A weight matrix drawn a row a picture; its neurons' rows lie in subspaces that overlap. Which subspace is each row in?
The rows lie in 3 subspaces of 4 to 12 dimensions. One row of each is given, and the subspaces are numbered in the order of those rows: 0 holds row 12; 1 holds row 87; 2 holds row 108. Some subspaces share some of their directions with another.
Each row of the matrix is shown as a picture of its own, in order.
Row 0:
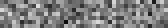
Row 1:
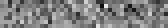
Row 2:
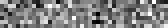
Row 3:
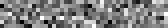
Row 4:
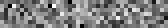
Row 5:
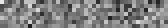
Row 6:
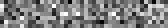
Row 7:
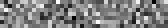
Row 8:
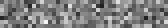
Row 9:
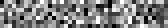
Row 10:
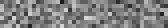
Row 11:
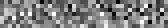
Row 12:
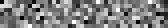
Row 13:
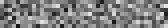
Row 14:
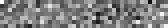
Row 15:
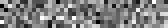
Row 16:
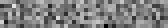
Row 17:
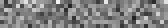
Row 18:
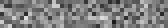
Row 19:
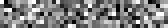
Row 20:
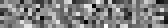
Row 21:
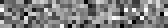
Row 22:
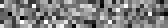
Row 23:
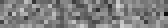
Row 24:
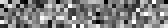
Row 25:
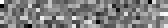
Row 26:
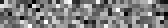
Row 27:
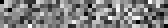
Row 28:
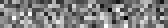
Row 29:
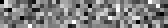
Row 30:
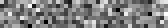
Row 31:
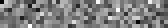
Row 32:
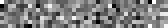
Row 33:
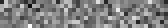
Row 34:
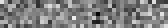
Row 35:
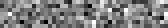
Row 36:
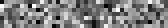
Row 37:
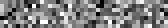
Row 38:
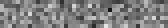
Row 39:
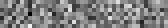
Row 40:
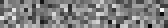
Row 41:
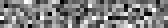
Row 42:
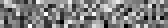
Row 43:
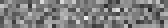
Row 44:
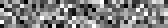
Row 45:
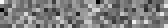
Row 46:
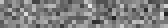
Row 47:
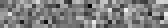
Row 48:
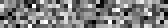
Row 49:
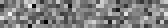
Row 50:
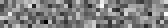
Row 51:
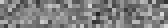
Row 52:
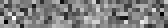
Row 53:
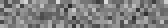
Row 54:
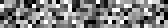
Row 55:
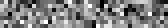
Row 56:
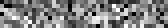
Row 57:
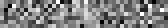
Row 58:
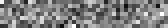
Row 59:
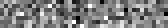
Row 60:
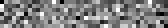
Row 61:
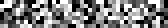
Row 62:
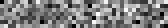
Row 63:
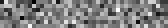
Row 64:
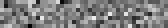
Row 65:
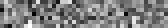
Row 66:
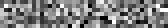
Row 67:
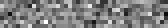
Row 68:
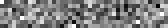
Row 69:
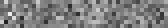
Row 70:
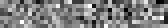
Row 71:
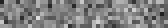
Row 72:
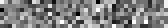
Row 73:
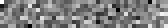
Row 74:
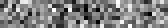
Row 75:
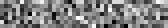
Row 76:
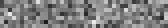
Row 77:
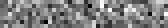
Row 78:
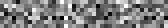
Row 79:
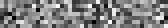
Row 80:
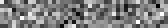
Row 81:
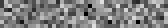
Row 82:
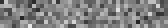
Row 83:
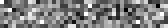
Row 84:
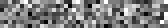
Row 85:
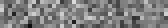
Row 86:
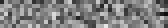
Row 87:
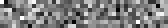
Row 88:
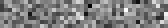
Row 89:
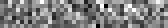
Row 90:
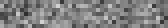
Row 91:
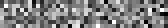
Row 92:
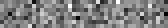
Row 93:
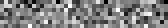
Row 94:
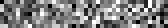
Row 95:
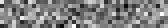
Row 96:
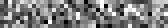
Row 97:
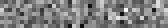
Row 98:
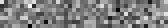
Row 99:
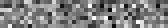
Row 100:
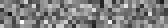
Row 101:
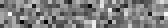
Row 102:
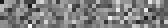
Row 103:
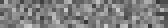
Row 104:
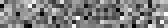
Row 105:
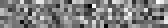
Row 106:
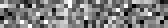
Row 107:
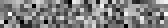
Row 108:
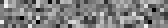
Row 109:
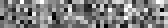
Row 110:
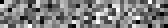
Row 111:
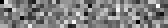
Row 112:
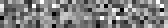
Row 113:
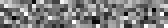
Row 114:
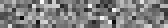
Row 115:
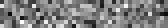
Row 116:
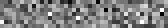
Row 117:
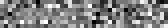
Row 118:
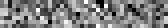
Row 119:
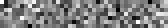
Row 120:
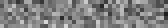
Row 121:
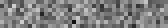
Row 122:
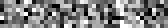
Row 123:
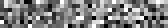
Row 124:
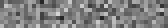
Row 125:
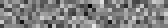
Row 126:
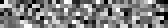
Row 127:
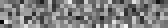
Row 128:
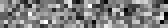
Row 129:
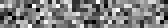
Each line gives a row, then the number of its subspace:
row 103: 0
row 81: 1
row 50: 0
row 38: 2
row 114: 2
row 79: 0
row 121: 2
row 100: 1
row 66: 2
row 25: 1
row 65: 2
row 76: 2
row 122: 2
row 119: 1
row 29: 1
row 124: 2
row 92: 2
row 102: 0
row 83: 1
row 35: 1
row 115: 1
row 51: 1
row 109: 0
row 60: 2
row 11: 2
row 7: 1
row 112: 2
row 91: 2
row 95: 1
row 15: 1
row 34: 1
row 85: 2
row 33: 1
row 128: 1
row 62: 1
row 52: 2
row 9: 2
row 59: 2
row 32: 1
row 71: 2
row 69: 2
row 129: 0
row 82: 1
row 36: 2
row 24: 1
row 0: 1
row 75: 2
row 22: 1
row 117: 1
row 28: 2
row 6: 2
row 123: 2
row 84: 1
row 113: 2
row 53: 1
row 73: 1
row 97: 2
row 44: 1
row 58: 1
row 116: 2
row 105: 0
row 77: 0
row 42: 2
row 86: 2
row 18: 2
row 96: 0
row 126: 0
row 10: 2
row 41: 2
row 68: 1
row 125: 1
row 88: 1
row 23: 2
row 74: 2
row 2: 1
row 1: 0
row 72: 2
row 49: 0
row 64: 2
